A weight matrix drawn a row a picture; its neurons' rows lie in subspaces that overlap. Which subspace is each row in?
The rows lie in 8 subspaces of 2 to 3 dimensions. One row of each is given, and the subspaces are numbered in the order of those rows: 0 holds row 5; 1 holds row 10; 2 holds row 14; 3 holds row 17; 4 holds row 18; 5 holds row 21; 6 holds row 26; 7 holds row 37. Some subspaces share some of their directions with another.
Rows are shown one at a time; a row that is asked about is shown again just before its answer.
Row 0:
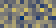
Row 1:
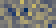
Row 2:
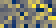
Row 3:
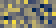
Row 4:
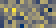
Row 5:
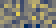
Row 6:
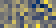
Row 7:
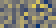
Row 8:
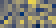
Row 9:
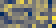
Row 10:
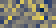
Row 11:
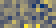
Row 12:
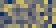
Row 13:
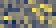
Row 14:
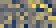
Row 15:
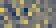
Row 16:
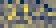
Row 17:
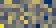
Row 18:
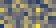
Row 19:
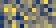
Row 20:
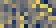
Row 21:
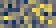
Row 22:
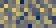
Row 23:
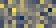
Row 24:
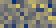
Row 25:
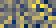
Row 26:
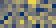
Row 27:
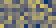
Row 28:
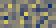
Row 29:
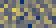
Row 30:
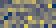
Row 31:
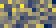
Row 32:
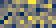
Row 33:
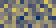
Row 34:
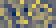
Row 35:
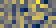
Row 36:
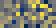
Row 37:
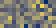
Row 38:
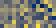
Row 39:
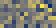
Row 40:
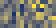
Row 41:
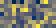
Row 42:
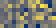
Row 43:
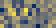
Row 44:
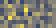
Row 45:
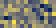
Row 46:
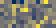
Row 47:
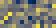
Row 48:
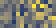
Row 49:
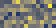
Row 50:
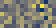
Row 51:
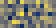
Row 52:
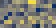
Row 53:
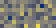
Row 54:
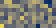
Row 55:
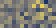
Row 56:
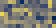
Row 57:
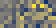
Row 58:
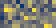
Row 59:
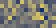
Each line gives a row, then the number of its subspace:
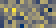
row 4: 1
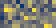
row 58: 1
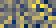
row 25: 7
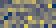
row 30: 6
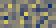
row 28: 5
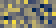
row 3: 5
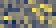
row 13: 5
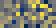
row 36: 0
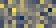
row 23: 1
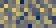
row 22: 0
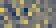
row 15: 4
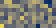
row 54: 3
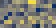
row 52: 6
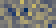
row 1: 4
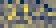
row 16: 4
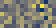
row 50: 7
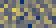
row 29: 0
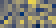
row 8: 6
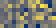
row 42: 7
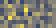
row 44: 4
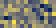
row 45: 5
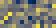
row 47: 6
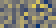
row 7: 5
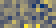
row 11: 0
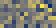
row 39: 2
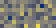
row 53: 4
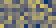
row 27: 3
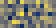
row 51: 4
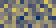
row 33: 0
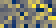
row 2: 2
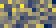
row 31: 1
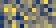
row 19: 1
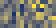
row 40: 3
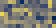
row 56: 7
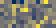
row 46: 2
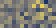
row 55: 1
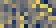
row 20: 1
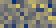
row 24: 2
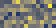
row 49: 6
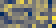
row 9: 7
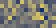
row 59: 1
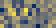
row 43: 4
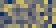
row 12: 7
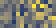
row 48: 3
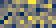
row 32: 6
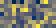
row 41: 2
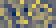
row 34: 4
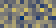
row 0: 0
